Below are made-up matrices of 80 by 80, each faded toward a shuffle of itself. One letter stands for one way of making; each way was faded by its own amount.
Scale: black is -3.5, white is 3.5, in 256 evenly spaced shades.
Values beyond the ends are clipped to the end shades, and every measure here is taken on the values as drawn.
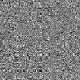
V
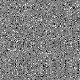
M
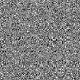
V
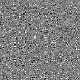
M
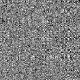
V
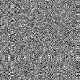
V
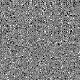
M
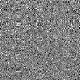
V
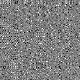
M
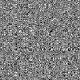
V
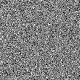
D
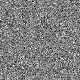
D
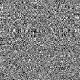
V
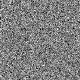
D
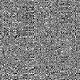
V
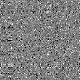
M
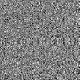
V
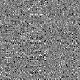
M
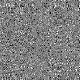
M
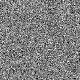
D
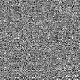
V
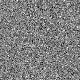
D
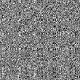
V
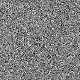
D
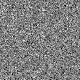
D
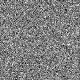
D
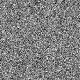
D
